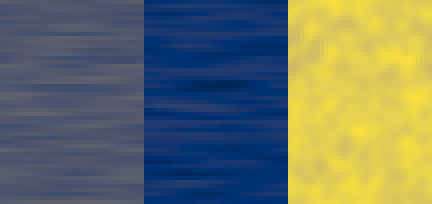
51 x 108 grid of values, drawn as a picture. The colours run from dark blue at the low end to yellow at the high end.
It is made of 1 by 3 panels. Panel 1,1: low, streaked across, faint in contrast. Panel 1,2: very low, streaked across, faint in contrast. Panel 1,3: very high, blotchy, faint in contrast.
